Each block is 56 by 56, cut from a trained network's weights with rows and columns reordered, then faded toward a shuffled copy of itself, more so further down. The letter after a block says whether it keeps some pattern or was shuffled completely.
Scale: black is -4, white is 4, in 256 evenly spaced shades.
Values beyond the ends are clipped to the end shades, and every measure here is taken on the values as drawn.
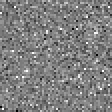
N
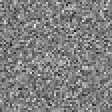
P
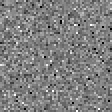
N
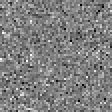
N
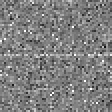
P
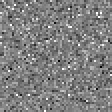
N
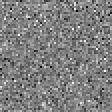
N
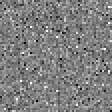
N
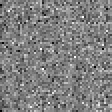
P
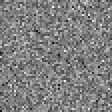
N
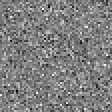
N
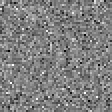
N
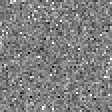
N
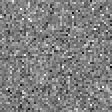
N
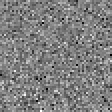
N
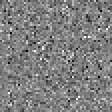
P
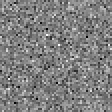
N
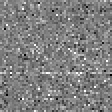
P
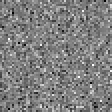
P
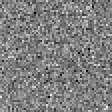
N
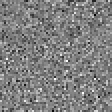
N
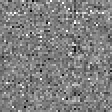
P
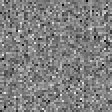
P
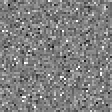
N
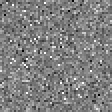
N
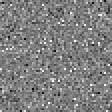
N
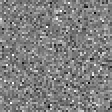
N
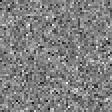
N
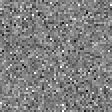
N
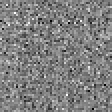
P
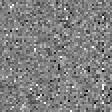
P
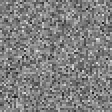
N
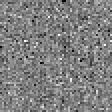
P
